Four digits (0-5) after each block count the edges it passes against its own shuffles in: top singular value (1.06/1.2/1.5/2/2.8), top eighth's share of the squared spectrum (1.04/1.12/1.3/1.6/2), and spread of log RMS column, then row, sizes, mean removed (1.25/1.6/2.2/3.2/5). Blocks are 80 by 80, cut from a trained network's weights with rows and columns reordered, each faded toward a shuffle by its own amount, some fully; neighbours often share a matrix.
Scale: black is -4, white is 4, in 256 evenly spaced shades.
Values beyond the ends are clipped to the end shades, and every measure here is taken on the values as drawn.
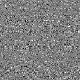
3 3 0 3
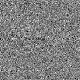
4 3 0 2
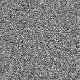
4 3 0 2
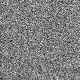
0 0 0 0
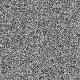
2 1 0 0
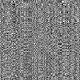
4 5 2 2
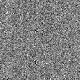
3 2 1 1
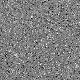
2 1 0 0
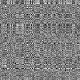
5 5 2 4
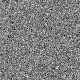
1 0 0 0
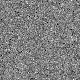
2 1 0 0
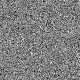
2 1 0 0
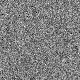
1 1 0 0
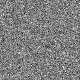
0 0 0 0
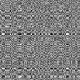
5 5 2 4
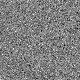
0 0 0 0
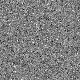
0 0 0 0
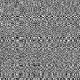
5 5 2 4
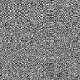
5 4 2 3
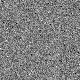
0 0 0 0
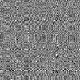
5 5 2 3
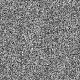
2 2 0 0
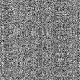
3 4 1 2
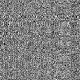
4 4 1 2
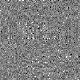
3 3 2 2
